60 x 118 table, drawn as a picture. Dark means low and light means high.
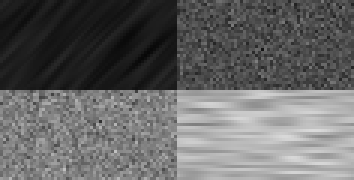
The table splits into 2 rows of 2 panels. Panel 1,1: very low, slanting up to the right, faint in contrast. Panel 1,2: low, fine-grained. Panel 2,1: middling, fine-grained. Panel 2,2: high, streaked across.
